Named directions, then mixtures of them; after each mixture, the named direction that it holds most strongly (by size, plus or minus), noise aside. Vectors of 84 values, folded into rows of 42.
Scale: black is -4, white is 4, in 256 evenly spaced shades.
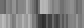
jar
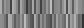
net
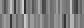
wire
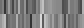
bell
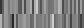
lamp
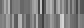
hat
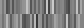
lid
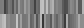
bell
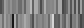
lamp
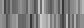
hat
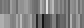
jar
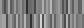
bell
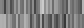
bell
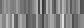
hat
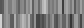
lamp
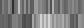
jar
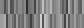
bell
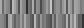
net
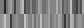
wire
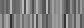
lid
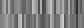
hat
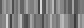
hat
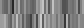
bell
